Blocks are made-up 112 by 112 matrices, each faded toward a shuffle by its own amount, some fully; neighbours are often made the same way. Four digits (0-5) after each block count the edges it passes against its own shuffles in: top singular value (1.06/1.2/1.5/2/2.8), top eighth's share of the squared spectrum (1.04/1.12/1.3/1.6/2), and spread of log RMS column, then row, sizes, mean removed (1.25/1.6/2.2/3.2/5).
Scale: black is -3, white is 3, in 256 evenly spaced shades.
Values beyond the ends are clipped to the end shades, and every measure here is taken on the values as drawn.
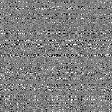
4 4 2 4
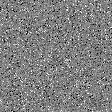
2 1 0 0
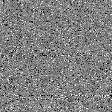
3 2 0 2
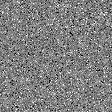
3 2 0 1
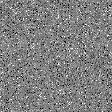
3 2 2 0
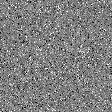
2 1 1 0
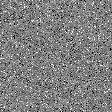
2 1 0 0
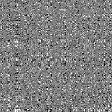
4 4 3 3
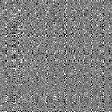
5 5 4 3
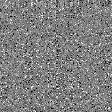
3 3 2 1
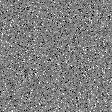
0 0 0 0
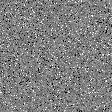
0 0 0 0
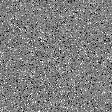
1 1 0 0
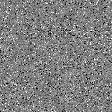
3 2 0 1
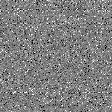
3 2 0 1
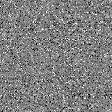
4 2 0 1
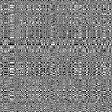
5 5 4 4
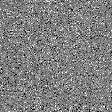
3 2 0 1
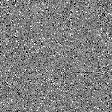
4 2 1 2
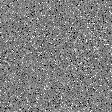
0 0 0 0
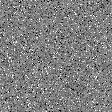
1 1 0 0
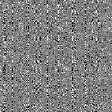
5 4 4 2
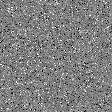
1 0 0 0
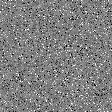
0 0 0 0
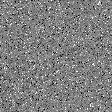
1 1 0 0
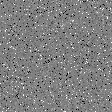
0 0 0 0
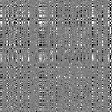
5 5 4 3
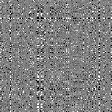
5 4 3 3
